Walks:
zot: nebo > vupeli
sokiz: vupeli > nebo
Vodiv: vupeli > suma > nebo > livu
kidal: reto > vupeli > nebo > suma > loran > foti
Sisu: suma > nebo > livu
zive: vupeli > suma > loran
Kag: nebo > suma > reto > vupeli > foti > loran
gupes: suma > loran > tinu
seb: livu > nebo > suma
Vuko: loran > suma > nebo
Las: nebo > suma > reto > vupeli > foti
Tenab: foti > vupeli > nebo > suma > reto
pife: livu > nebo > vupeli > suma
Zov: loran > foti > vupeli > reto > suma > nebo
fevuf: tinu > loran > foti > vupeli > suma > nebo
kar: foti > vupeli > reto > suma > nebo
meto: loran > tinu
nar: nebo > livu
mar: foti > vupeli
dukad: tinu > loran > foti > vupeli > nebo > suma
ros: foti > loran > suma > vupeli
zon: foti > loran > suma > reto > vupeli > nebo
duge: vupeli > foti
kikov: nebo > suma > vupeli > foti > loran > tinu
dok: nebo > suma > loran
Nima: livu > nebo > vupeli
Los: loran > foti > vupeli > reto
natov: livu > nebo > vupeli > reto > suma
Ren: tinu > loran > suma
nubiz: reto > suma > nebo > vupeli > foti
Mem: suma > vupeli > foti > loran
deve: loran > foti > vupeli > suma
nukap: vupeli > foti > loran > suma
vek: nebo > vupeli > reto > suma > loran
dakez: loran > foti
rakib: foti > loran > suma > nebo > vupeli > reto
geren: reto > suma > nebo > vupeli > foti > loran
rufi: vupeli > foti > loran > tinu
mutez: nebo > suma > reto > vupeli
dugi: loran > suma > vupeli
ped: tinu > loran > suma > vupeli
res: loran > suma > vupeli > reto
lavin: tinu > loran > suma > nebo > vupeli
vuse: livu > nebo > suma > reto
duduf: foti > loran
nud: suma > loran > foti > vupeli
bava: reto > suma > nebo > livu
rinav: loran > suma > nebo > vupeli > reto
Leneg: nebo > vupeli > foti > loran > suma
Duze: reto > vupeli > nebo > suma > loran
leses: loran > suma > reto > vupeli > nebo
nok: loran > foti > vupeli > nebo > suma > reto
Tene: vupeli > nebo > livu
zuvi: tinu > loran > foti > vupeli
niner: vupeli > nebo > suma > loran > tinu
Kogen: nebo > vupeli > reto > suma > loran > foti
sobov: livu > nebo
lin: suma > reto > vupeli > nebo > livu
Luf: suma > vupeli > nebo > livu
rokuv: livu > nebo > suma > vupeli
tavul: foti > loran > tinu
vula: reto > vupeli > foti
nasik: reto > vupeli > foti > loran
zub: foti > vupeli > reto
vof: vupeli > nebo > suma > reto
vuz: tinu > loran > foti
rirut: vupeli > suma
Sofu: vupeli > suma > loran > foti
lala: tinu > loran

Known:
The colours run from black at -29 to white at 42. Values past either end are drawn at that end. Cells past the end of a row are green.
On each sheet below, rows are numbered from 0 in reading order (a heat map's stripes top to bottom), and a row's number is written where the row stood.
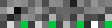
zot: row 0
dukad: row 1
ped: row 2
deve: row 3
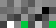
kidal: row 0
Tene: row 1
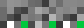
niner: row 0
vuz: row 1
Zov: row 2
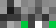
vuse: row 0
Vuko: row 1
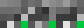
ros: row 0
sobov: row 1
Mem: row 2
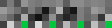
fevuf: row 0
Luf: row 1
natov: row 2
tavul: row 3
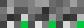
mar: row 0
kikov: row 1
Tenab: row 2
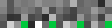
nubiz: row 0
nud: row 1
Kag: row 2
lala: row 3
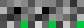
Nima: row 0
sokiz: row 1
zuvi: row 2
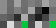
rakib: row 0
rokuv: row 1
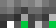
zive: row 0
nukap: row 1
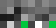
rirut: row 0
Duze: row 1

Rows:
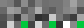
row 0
meto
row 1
zub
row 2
nok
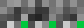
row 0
Leneg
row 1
lin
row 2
geren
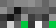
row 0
Vodiv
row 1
dugi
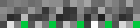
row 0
kar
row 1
nar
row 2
seb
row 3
gupes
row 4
Las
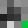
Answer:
Sisu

